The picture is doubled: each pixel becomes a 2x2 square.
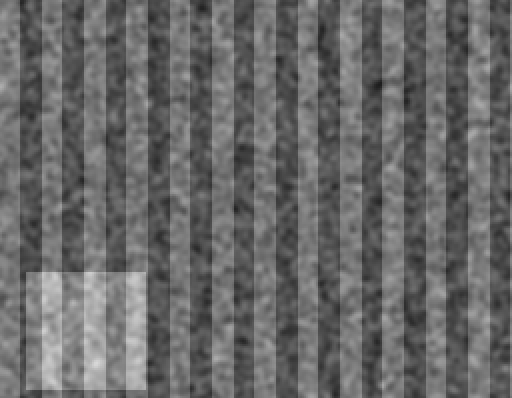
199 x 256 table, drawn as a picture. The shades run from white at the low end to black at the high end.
Upright stripes repeat 12 times across the table. An odd patch, lower than its surroundings, sits in the bottom left. On average the colour sits 60% of the way up the scale. The ninth with the lowest average is the bottom left.
